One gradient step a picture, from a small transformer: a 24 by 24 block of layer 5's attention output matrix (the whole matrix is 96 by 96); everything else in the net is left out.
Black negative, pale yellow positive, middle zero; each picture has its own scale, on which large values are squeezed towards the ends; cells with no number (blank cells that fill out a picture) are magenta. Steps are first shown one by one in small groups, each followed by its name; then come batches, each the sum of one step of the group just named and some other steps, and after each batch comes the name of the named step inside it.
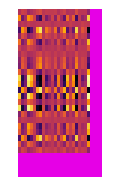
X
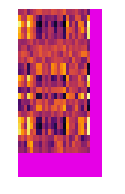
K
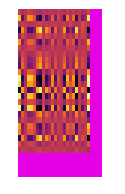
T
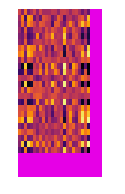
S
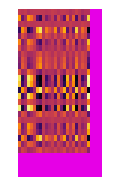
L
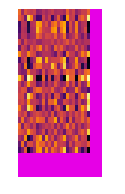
S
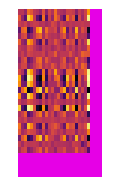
L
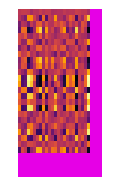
X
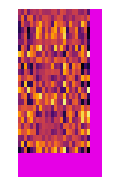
S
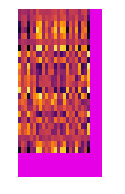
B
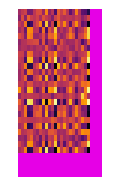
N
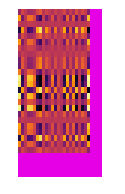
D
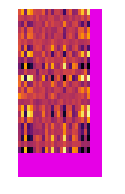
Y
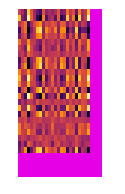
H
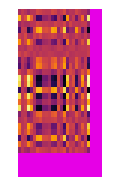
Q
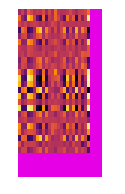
D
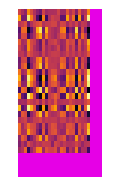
H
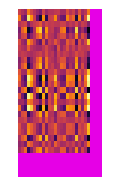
H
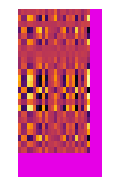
D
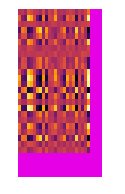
D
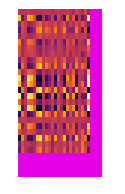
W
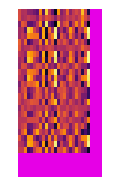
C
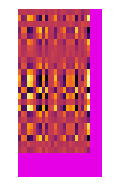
W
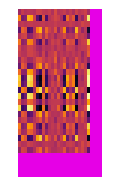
W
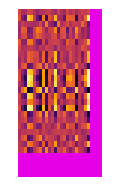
C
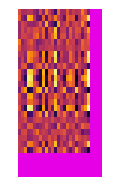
C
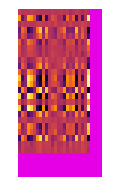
W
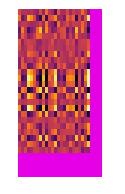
C
